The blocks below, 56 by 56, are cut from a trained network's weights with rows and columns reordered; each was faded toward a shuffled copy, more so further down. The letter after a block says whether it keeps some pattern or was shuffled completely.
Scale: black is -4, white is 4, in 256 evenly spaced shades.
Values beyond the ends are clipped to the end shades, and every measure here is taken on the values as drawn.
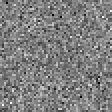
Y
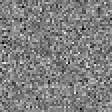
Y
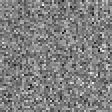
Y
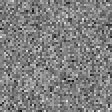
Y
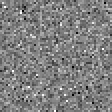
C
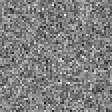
C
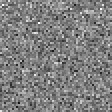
C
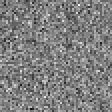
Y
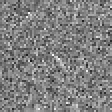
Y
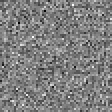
Y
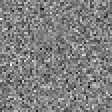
Y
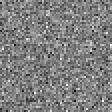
Y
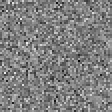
C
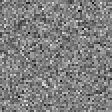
C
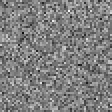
Y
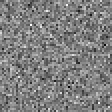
C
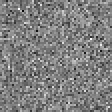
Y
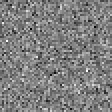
Y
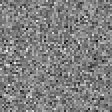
Y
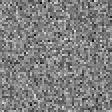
Y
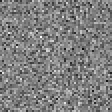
Y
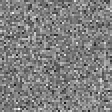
C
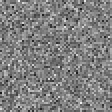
C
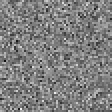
C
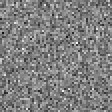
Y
